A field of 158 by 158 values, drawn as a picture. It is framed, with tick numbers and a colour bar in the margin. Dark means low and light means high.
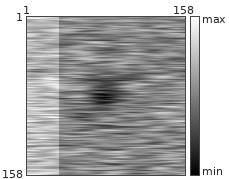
The ninth with the lowest average is the centre. The left part is higher, up to a seam about 20% of the way across. A single dip lies in the centre.
